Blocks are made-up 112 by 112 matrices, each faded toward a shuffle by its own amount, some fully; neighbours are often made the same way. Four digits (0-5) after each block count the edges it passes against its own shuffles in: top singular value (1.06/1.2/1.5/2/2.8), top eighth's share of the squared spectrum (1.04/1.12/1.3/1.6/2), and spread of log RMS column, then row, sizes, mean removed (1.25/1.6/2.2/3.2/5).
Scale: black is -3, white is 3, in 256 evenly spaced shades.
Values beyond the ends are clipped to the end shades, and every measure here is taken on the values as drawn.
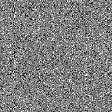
4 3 2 1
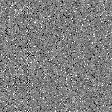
3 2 1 0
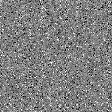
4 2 2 0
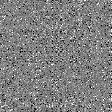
4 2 2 1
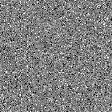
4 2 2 1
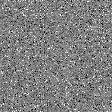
3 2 1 1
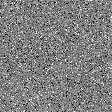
0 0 0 0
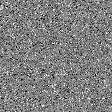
0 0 0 2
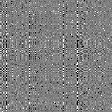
5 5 4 3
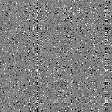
4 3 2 1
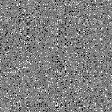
4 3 2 1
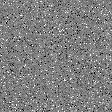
2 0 0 0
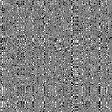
5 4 3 2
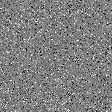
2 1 0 0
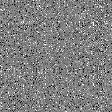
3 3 2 0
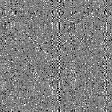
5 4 3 1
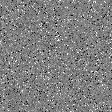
0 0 0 0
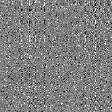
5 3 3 1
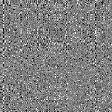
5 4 3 2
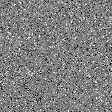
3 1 0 0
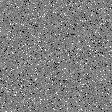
0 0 0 0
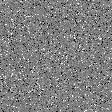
0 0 0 0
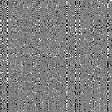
5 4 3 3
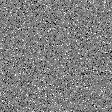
2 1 0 0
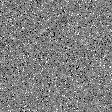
1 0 0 0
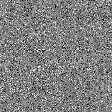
3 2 1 1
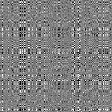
5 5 4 4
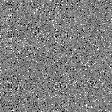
4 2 1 1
